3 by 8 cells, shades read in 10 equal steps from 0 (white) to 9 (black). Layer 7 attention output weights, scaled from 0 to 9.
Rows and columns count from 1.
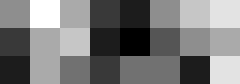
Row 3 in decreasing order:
8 8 7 5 5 5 3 1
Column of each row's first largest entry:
5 5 1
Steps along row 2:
down down up up down down down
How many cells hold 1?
2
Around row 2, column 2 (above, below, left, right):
0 3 7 2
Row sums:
29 42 42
